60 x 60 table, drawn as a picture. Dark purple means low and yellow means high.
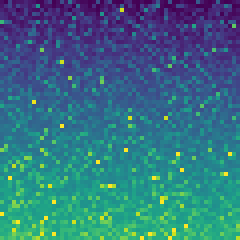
The values follow a bell shape. No regular stripes run through it. The texture is fine-grained noise. No row or column stands out. The field climbs toward the bottom.
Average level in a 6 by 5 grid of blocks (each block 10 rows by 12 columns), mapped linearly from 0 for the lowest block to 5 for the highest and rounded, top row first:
00000 | 11111 | 22222 | 33333 | 44444 | 55555
